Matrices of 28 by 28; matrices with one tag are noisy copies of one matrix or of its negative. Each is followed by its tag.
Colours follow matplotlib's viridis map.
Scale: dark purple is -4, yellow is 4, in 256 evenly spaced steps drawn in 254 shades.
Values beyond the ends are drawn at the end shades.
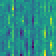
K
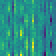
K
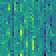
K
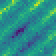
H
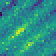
H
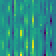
K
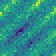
H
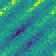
H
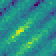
H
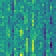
K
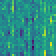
K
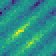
H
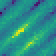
H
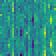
K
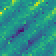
H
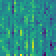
K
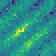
H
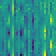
K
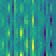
K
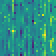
K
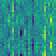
K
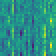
K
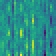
K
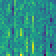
K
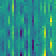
K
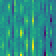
K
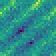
H
